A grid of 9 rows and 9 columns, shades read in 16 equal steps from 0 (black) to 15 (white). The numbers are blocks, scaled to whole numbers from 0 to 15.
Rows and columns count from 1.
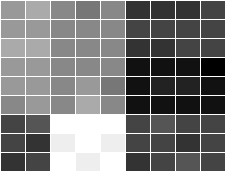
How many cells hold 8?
15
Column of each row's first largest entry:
2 1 1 1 1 4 3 4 3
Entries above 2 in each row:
9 9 9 5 5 5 9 9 9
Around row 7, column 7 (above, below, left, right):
1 4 4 4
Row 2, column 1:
9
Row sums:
55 58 58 45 48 47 71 65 67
